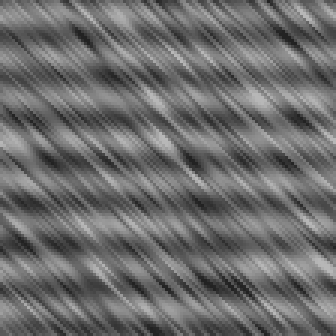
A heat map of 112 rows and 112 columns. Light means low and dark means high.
Histogram: bell-shaped. Slope: none. Stripes: horizontal, repeating 8 times. Average level on the scale: 60%.
